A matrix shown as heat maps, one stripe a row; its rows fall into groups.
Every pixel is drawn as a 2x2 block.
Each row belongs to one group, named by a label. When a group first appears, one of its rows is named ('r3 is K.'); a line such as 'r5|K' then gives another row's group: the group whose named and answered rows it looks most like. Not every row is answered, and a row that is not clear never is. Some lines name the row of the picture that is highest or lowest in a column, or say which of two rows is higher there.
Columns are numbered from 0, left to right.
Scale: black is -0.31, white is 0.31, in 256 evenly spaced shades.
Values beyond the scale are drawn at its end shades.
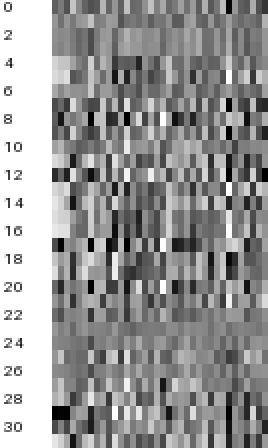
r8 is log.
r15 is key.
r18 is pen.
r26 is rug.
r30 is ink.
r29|ink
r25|rug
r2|rug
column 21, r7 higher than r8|Yes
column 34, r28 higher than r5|No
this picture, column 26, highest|21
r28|pen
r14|pen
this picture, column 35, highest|21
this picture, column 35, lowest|12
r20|log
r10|rug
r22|log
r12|ink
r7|ink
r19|pen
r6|key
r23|pen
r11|pen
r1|key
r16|key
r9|ink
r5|key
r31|pen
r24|rug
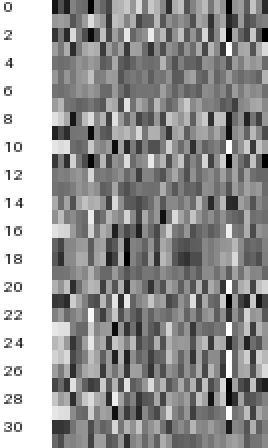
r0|ink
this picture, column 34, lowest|21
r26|key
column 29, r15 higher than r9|Yes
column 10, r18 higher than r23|Yes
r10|key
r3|key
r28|pen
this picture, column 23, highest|21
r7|rug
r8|pen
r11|ink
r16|key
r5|key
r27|ink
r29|key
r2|ink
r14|pen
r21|ink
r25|key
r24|pen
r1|pen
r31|log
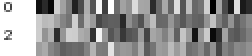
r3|rug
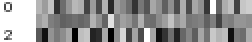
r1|rug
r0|key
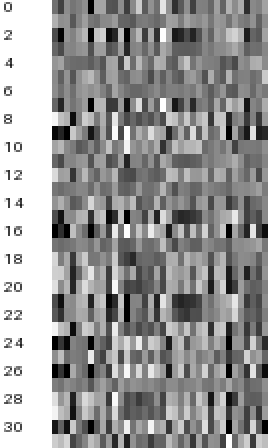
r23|pen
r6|pen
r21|log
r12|pen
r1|pen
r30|ink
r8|pen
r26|ink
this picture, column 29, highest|31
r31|key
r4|rug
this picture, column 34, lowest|9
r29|pen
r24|ink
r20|pen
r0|log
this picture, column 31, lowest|9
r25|rug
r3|log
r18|pen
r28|pen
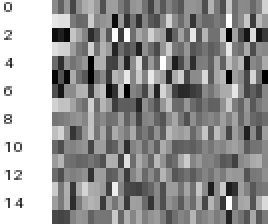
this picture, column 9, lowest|6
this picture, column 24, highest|13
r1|key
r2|ink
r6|log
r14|key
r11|rug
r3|key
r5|ink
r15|ink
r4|log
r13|pen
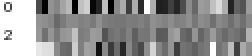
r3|key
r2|key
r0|log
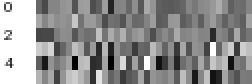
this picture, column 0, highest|3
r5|pen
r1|key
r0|log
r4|log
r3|key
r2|ink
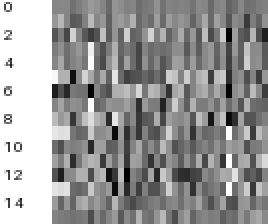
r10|log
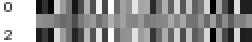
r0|ink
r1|rug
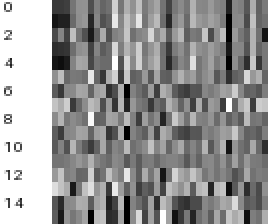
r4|ink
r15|log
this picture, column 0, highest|13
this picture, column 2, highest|7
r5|rug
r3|ink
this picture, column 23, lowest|15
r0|ink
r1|ink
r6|log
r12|rug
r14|log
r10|ink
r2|ink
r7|key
